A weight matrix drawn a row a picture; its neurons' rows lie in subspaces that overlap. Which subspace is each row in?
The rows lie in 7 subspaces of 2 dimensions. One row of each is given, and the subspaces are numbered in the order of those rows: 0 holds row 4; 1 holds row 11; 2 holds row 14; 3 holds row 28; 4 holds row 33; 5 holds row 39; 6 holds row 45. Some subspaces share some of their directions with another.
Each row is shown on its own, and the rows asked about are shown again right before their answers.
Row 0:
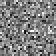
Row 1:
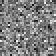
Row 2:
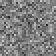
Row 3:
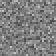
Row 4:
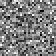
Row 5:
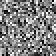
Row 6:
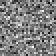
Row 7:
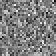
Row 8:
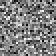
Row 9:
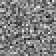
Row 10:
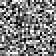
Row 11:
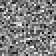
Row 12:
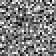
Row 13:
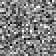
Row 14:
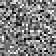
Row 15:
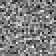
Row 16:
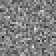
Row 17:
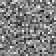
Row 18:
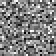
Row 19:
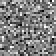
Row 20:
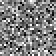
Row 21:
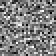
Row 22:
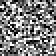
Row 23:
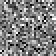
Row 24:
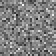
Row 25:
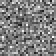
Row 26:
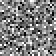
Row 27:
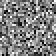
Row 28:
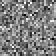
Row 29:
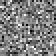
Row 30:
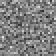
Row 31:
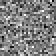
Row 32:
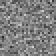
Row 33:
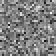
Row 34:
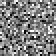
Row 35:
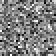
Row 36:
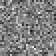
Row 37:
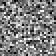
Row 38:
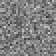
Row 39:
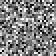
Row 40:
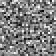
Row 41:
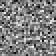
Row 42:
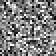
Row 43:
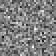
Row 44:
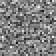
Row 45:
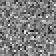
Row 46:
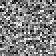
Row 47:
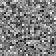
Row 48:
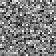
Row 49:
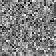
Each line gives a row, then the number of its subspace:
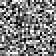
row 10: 4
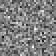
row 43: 6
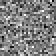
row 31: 3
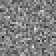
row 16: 6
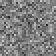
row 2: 0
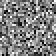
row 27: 1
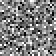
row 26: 2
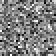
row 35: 4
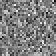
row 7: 1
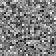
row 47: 5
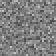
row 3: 3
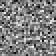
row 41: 3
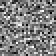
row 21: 1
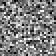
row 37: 5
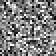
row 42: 5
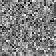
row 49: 3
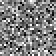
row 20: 2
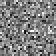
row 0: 6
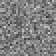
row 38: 0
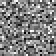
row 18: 6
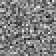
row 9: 0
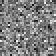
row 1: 4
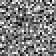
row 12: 5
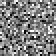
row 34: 6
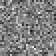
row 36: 4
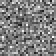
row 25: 5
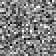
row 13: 0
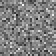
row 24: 2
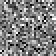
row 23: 5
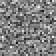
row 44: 4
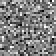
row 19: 3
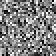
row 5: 1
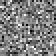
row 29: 4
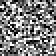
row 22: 5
